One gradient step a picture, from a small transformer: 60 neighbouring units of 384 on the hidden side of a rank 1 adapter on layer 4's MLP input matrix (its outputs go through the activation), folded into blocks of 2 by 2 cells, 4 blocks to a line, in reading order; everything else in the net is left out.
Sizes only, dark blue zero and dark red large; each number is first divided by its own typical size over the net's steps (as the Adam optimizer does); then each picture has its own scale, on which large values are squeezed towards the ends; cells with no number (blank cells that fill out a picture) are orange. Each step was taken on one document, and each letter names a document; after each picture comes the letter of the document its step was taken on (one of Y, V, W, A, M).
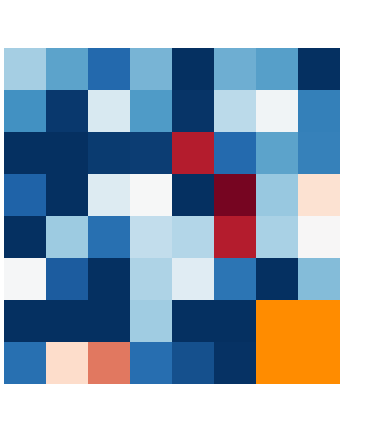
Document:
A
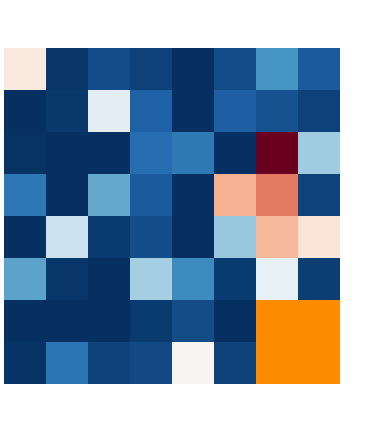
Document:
A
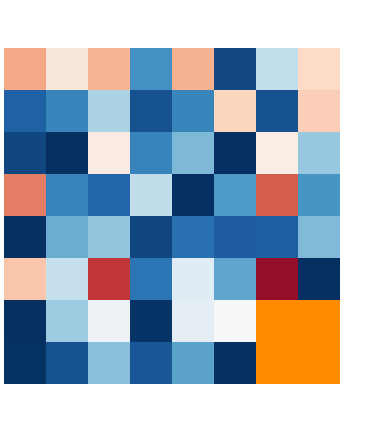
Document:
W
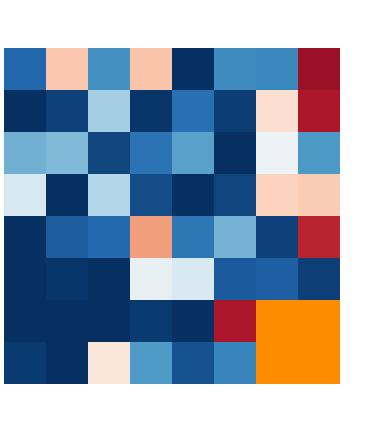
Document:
A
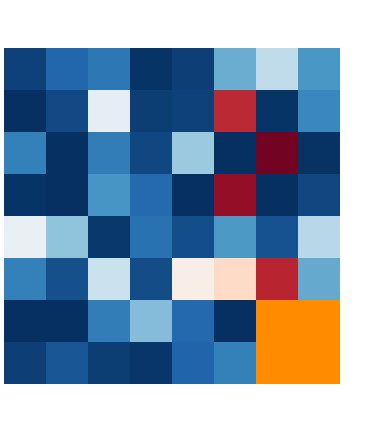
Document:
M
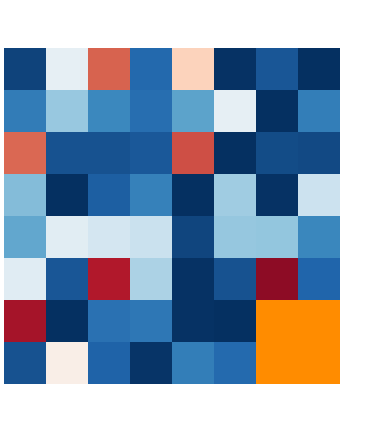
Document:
M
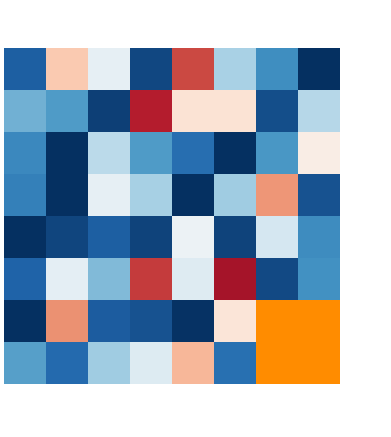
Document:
W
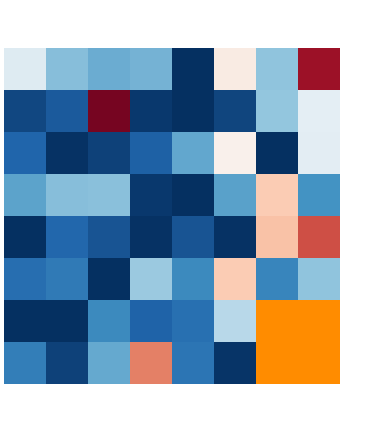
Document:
A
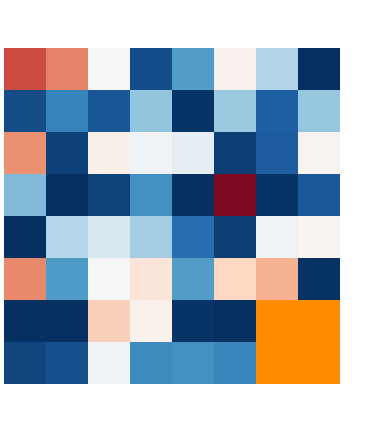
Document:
M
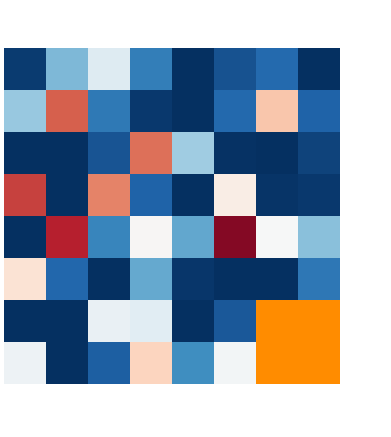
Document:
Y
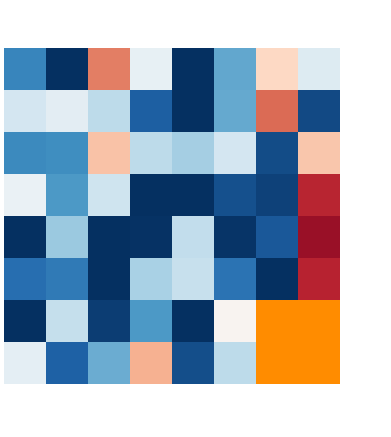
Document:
Y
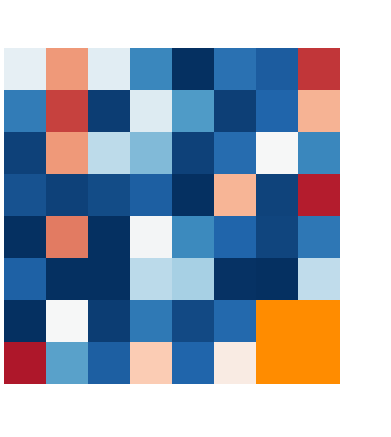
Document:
Y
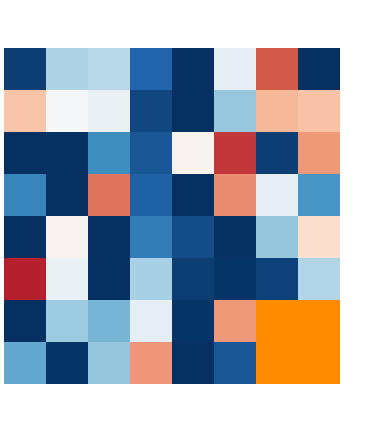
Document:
Y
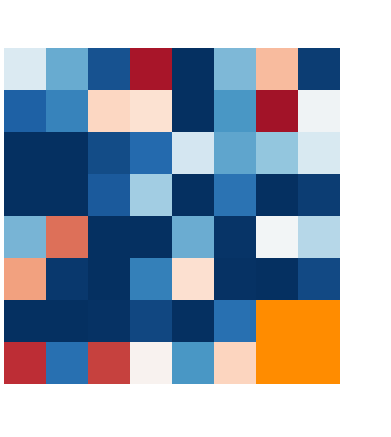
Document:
Y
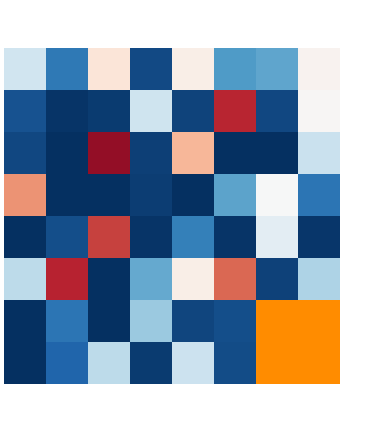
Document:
W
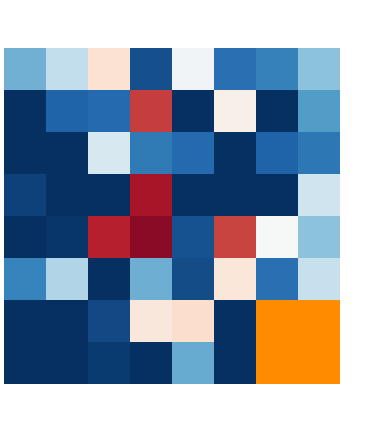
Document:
W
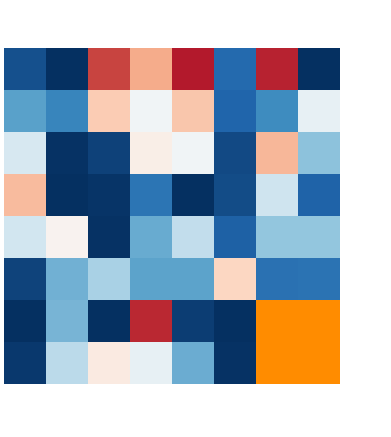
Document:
W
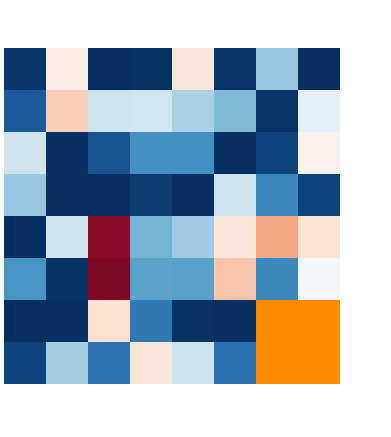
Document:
M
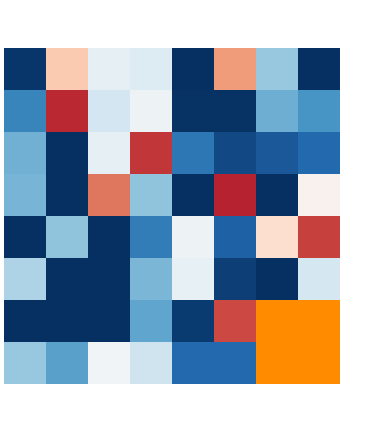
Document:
Y
